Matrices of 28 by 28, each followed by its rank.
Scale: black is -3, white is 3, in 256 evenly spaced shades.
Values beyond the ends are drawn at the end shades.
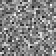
full rank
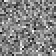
full rank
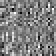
five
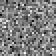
full rank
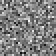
full rank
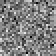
full rank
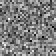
full rank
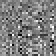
five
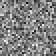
full rank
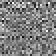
five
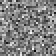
full rank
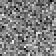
full rank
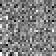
five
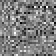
five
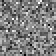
full rank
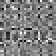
five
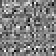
five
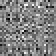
five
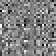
five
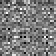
five
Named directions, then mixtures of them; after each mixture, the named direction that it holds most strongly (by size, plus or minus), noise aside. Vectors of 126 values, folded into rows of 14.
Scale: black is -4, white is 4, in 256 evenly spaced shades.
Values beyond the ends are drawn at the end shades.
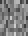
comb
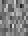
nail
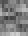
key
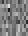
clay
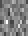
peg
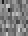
clay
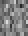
nail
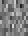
nail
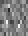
peg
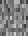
comb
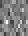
peg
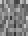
comb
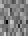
peg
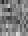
clay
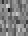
clay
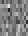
clay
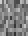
comb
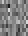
clay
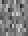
nail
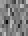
peg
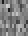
clay
